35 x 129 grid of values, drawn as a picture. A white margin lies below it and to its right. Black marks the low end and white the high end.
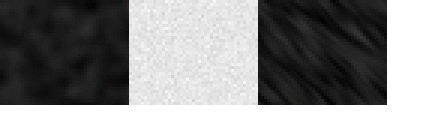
It is made of 1 by 3 panels. Panel 1,1: very low, blotchy, faint in contrast. Panel 1,2: very high, fine-grained, faint in contrast. Panel 1,3: very low, slanting down to the right, faint in contrast.
